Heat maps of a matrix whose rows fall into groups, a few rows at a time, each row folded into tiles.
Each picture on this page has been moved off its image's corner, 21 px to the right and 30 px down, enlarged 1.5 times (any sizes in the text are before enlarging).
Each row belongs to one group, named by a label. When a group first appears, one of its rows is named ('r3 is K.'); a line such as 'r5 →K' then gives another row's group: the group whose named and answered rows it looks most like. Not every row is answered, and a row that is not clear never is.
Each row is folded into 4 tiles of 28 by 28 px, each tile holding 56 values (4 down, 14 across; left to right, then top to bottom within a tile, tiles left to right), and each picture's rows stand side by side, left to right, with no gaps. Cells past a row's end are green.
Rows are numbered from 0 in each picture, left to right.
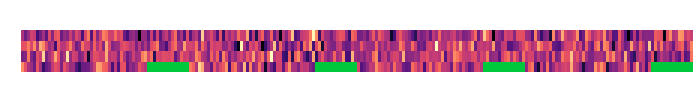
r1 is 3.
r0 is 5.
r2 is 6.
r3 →5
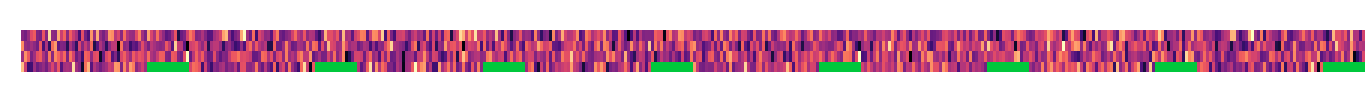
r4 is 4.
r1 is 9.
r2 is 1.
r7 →9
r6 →6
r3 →5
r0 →4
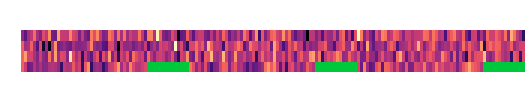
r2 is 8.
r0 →4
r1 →5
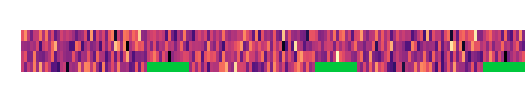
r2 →1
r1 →5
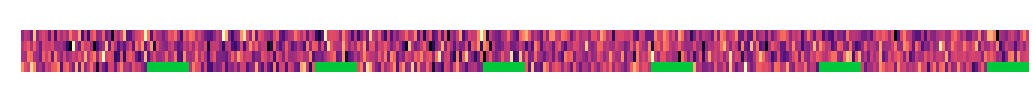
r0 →3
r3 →8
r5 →6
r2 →3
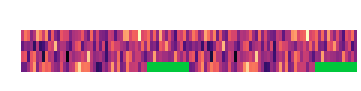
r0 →1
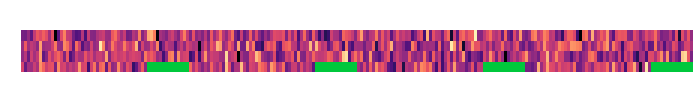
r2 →1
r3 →6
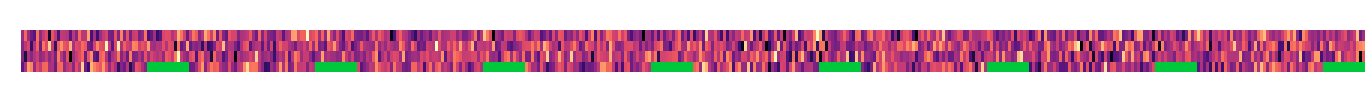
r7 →8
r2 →6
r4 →3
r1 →1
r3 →5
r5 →6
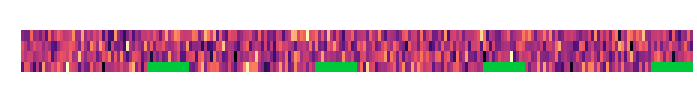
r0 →5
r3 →1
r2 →3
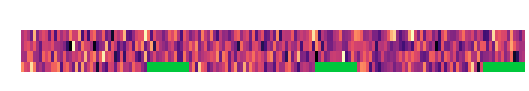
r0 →3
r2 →9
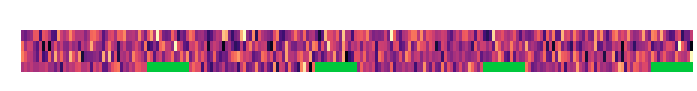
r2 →9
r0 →4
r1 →9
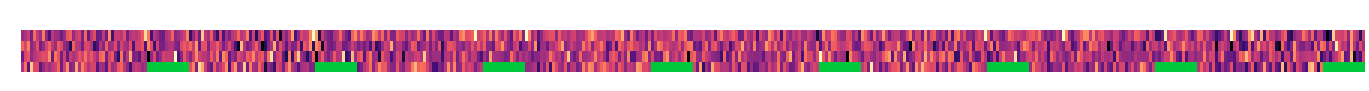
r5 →3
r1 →3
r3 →8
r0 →3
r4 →8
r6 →9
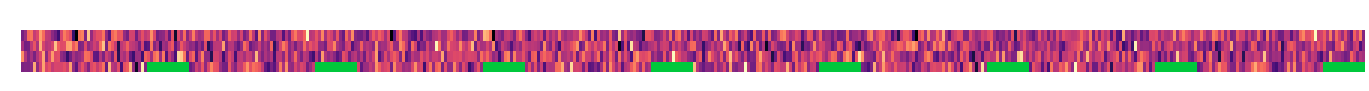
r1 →1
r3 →5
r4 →4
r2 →6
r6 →5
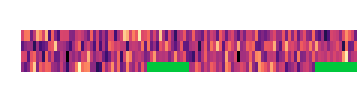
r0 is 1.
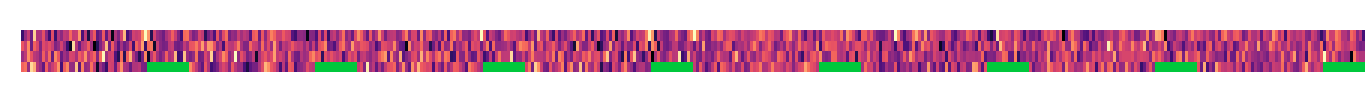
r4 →8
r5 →9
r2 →3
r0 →3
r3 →3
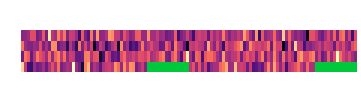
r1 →5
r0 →4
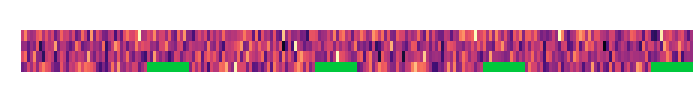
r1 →5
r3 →9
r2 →1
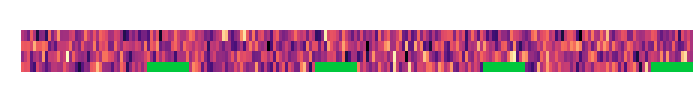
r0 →5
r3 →6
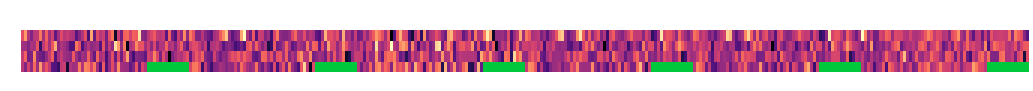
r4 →9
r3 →9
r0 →1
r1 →9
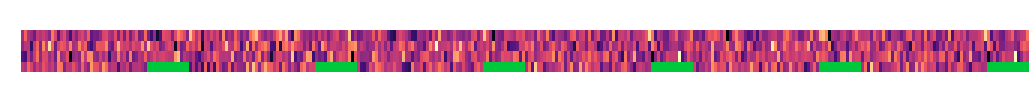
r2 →6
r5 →3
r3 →3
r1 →8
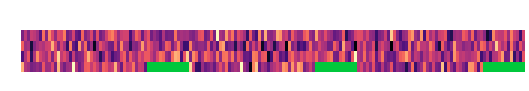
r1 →4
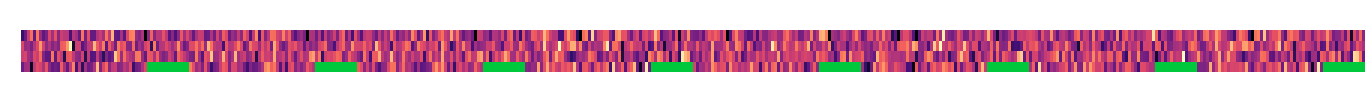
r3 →6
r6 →3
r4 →6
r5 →6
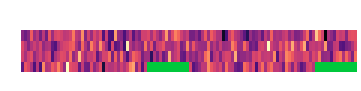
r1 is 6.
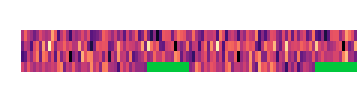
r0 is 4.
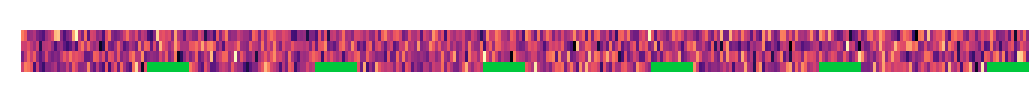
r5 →6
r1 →5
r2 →8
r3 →3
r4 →4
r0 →9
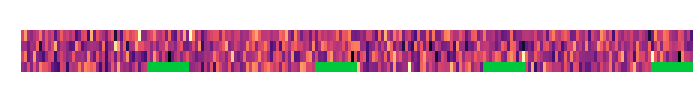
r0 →1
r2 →4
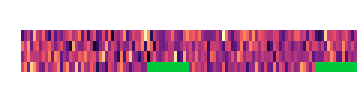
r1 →9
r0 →3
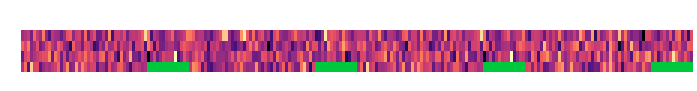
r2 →3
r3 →5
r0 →3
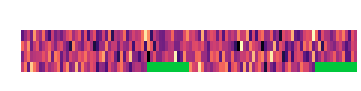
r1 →3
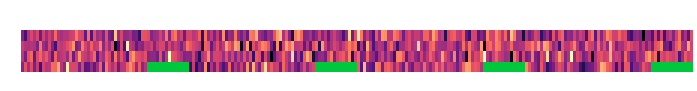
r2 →8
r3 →5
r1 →8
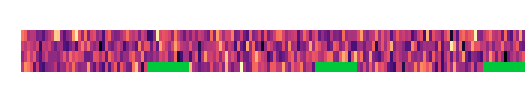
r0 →9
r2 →1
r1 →4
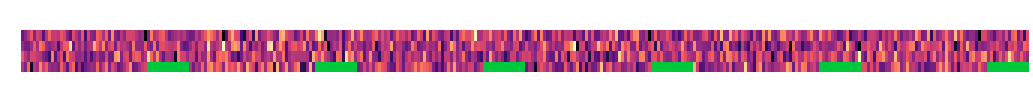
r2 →1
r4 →4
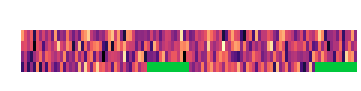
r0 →8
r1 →6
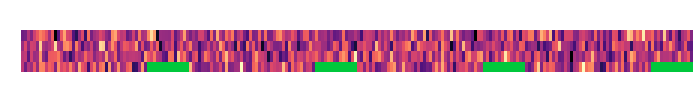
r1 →4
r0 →6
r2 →5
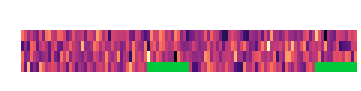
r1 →6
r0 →8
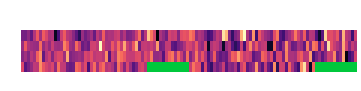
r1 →9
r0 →6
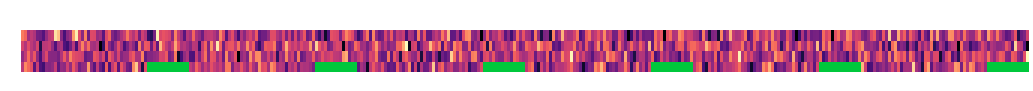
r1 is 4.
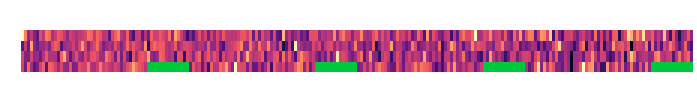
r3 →1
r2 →1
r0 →8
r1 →5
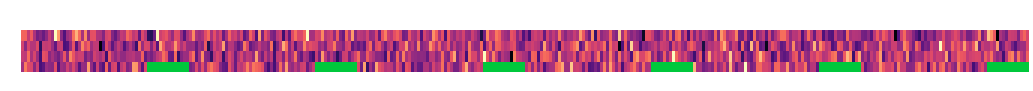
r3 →5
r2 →8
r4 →4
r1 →1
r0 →9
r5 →6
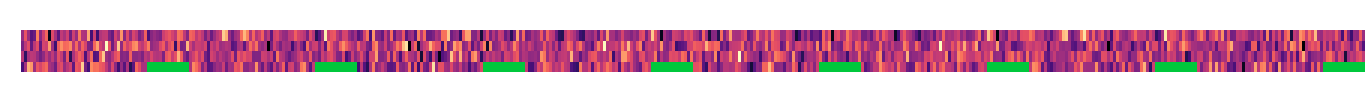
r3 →6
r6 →9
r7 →1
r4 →5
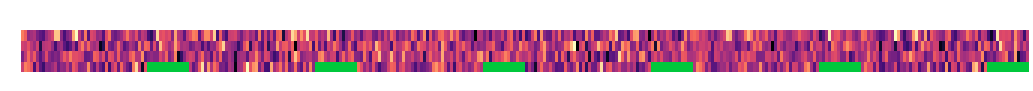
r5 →9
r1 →1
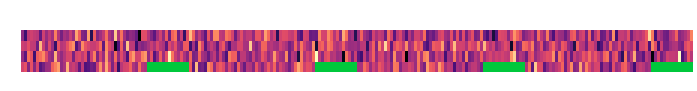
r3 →3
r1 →8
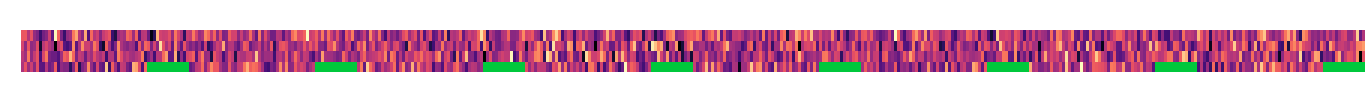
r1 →1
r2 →3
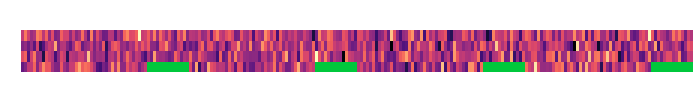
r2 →9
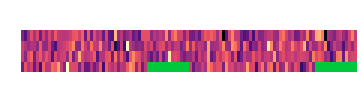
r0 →5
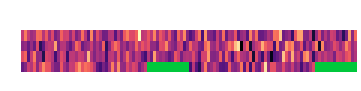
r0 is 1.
